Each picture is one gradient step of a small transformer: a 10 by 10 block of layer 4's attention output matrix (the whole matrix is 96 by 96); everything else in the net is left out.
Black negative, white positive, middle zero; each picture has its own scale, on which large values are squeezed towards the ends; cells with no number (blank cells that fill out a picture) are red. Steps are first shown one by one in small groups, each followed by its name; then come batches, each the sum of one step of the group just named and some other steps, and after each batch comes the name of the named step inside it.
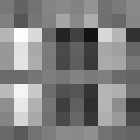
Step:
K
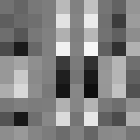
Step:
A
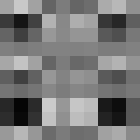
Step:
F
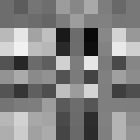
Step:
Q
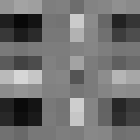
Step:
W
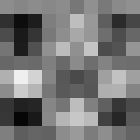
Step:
W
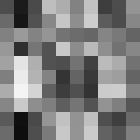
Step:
K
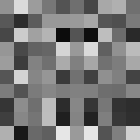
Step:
F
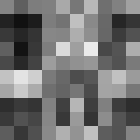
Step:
W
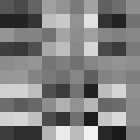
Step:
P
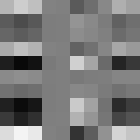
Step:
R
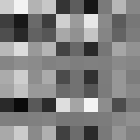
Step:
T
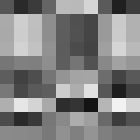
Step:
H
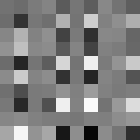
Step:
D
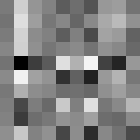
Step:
D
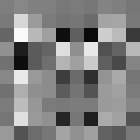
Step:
D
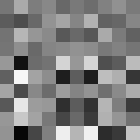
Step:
P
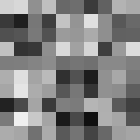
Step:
T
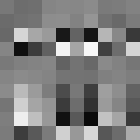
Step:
P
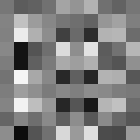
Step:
H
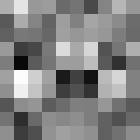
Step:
T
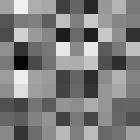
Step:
T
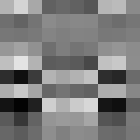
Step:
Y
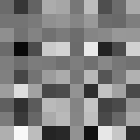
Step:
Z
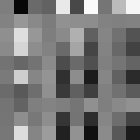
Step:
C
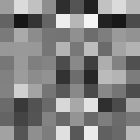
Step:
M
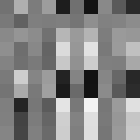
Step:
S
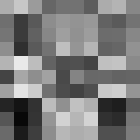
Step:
Y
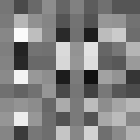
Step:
S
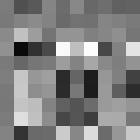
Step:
S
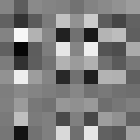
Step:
M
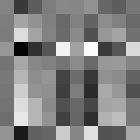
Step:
S
